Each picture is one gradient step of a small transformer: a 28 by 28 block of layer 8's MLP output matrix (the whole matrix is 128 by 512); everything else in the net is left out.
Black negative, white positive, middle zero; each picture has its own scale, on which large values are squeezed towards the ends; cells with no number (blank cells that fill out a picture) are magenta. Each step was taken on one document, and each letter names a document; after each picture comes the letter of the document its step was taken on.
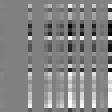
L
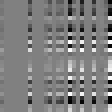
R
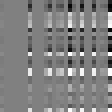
L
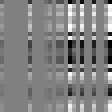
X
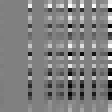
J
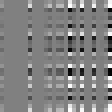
R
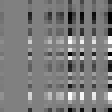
R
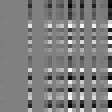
L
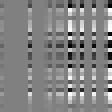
X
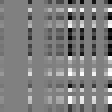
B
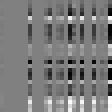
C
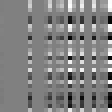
J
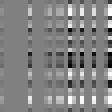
B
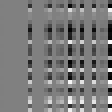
C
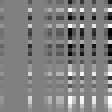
B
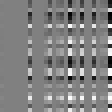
L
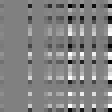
R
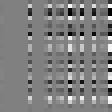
J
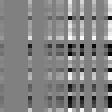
X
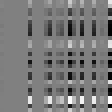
C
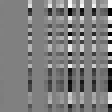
J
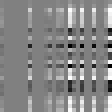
X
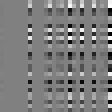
J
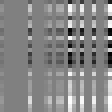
B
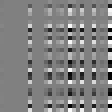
C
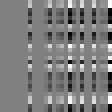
J
